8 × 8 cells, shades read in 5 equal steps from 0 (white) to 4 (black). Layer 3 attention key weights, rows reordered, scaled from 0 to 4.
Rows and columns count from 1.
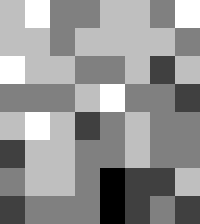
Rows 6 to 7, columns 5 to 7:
2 1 2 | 4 3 3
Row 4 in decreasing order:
3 2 2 2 2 2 1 0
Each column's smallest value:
0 0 1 1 0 1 1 0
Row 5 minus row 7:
-1 -1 0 1 -2 -2 -1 1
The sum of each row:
9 10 11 14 12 14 17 21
